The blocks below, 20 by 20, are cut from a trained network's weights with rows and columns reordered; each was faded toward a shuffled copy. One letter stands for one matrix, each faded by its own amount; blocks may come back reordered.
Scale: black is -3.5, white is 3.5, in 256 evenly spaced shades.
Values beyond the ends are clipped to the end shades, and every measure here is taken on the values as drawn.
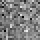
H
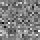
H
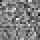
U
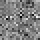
H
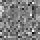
H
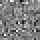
H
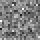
U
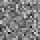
U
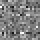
H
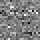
H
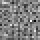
H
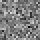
U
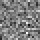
U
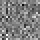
H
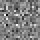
H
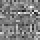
H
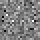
U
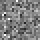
U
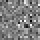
H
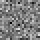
U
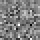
H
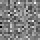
H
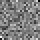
U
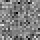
H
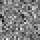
U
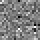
U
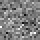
H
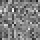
H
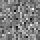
U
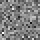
U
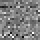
H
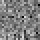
H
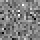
U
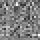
H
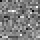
H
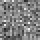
H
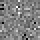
U
